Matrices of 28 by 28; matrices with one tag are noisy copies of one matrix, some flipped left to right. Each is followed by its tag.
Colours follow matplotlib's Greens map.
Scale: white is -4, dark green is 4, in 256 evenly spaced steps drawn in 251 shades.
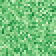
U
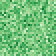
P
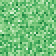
U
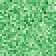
P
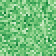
P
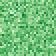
U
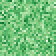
P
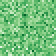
U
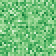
U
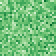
P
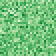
U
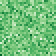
P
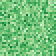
P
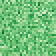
U
